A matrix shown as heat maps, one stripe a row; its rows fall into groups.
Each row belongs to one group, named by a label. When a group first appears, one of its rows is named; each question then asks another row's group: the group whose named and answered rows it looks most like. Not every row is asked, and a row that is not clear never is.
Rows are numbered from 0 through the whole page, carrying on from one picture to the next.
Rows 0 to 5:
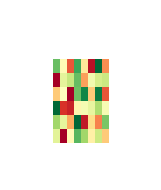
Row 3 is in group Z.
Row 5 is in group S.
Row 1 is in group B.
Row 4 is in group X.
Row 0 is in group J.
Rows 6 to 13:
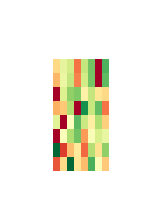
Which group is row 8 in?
B
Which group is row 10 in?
S
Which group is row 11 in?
B
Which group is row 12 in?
Z
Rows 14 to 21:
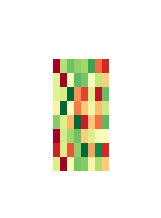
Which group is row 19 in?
B
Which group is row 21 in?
S
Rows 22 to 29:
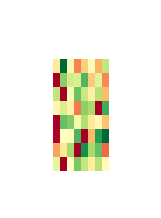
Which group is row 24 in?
S
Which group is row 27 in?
B
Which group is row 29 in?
S
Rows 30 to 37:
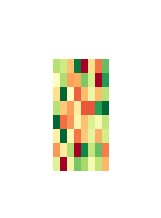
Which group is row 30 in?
X
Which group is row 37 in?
S
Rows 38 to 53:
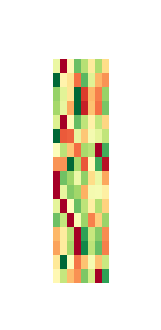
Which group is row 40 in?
X
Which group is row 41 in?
X
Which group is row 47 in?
B
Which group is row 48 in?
S
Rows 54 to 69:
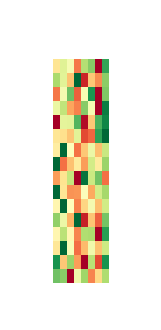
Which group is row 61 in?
Z
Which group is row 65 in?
X
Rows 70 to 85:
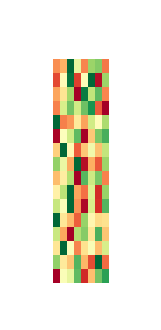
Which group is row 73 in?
B
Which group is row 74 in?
Z
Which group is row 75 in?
B
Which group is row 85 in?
B
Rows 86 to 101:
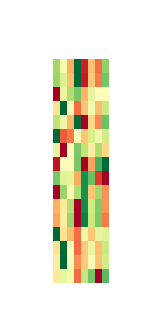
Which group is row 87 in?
X
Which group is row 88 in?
B
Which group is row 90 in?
X
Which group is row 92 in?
S
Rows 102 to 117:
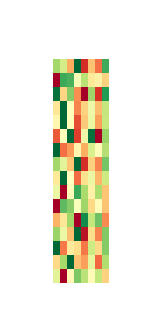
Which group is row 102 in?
X
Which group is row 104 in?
Z
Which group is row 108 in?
Z
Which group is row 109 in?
X
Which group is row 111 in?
S
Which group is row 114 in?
X
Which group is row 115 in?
Z
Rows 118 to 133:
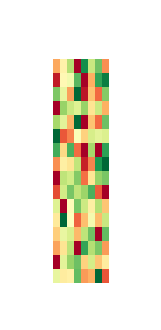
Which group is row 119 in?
B
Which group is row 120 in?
X
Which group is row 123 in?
Z
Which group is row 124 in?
Z
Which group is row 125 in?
B
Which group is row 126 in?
B
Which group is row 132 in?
B
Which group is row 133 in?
J
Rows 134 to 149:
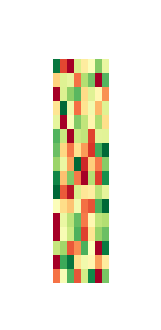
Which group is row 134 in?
Z
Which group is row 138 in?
S
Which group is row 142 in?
Z
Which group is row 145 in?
B
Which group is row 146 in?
B
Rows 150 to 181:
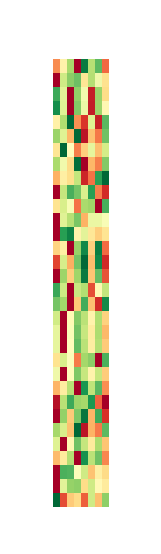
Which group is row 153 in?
J
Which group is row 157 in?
X
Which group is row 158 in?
B
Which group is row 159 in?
B
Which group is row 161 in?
B
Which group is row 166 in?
J
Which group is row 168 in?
S
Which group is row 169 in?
S
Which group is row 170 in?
S
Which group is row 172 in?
S
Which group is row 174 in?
B
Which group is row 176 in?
X
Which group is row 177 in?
S
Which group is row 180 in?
B
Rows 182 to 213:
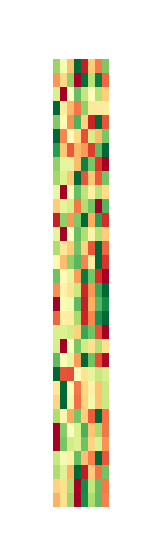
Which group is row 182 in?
X
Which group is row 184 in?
S
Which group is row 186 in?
J
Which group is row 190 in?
X
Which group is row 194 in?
S
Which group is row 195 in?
J
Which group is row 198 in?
B
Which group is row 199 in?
B
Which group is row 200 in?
B
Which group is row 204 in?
Z
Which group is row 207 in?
J
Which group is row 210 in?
J
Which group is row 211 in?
X
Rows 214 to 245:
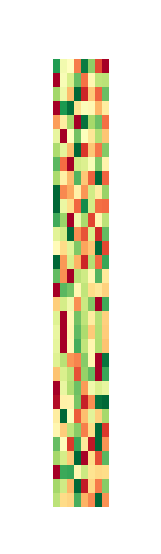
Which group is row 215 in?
B
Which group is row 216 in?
X
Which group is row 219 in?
S
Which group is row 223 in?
Z
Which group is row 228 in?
Z
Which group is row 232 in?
S
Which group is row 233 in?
S
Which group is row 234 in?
S
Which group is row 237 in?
B
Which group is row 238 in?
B
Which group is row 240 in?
J
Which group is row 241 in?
J
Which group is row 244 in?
X
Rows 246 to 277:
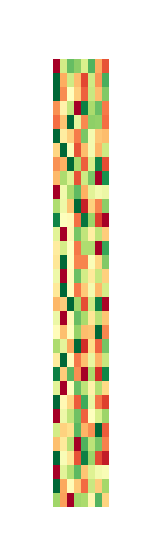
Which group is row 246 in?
B
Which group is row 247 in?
Z
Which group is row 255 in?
B
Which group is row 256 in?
X
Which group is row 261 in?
S
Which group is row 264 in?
S
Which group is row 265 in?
J
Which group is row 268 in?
Z
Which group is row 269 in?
S
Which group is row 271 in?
B
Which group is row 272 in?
J
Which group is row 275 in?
B
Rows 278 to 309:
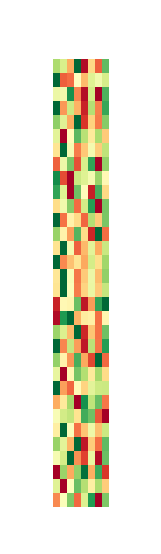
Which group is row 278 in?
X
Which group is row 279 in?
Z
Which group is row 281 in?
Z
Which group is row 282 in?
X
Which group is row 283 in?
S
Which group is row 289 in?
Z
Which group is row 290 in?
J
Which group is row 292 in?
Z
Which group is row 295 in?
B
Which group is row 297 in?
X
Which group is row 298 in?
Z
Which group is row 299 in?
J
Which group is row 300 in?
S
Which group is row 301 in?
Z
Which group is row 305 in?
X
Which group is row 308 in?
S
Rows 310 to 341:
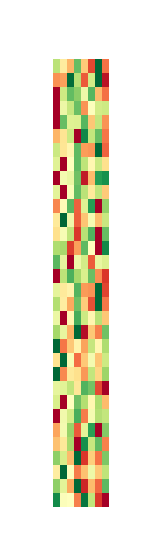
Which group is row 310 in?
J
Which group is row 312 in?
B
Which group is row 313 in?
B
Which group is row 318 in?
B
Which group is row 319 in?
S
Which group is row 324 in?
J
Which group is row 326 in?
J
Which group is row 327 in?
J
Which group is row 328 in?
S
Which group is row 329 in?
X
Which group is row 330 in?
Z
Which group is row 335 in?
B
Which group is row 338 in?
X
